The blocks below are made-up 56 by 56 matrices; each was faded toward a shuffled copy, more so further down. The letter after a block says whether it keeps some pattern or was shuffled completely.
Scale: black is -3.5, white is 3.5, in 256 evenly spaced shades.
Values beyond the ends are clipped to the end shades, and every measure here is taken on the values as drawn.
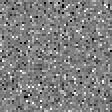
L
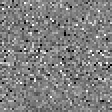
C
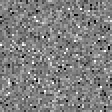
L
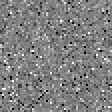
L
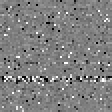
C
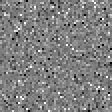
L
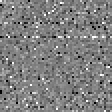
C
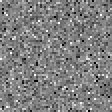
L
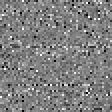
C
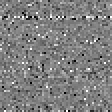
C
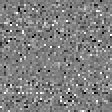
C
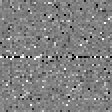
C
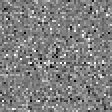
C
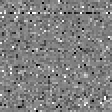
C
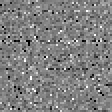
C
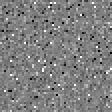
L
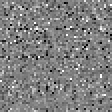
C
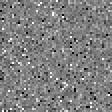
L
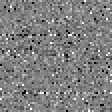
C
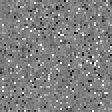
L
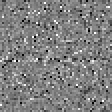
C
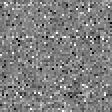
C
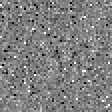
L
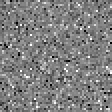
L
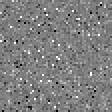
L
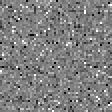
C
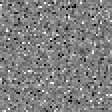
L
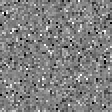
L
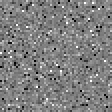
L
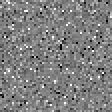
L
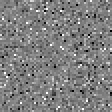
L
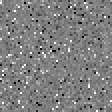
L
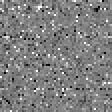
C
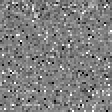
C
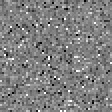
L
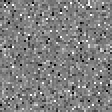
L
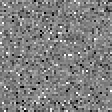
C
